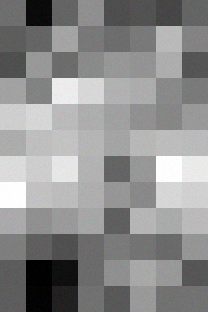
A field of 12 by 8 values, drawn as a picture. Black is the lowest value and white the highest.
Ninth with the lowest average: bottom left. Ninth with the highest average: middle left. Slope: none. Roughest part: top left. Odd rows or columns: none.
